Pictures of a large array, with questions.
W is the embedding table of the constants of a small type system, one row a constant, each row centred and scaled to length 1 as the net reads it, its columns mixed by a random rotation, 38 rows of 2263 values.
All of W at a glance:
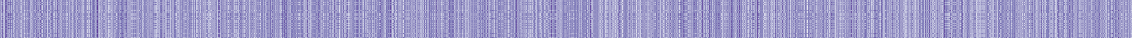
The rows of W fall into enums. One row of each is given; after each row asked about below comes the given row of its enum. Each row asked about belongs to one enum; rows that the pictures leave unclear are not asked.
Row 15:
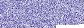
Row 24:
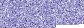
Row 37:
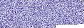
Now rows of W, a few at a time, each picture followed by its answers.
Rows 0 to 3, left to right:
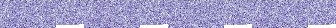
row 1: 24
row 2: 15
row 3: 24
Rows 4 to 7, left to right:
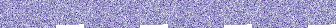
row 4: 15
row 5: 24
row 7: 24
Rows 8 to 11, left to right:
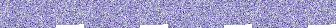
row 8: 24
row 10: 37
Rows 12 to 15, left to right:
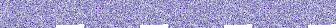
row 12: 24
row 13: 15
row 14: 15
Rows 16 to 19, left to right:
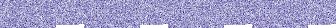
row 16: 24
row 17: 15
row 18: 37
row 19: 15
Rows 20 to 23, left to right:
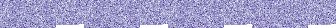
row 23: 15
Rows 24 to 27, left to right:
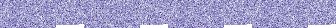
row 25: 15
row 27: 24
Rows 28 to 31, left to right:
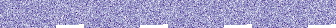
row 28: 15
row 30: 24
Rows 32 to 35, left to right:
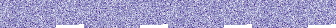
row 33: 37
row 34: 24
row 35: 24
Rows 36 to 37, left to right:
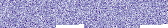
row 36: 24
